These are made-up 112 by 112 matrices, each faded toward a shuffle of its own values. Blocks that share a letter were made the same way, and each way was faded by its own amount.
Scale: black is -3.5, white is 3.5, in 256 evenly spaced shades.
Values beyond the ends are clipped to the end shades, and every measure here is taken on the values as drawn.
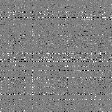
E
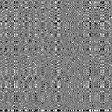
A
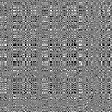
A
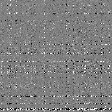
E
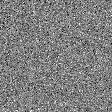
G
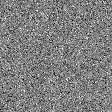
G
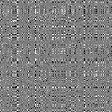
A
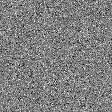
G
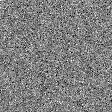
G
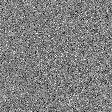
G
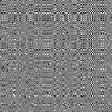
A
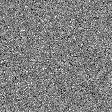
G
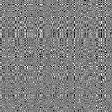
A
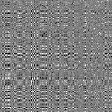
A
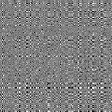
A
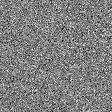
G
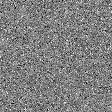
G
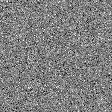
G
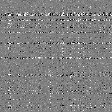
E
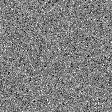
G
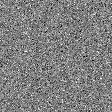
G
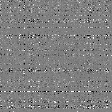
E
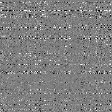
E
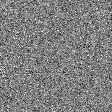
G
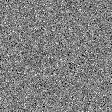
G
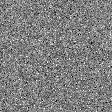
G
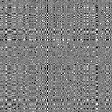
A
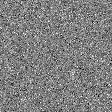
G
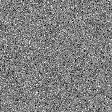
G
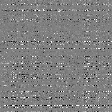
E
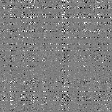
E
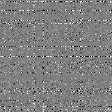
E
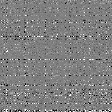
E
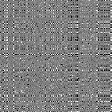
A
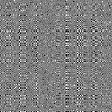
A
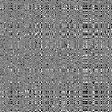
A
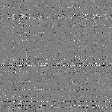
E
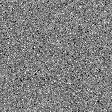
G
